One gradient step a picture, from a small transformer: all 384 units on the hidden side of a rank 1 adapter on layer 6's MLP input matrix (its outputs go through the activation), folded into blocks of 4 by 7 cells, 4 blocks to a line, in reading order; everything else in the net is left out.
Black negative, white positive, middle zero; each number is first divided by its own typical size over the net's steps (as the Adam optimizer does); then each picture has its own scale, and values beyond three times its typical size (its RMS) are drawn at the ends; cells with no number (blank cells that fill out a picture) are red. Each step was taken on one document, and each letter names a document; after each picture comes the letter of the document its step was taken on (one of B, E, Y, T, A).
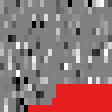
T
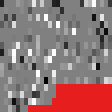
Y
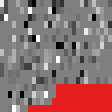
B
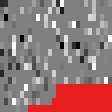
B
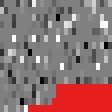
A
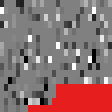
Y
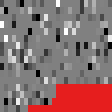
Y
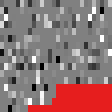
Y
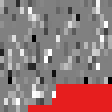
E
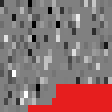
A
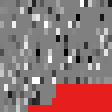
E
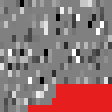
E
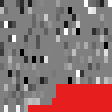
T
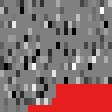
Y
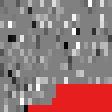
A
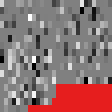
E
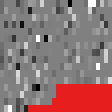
A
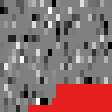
Y
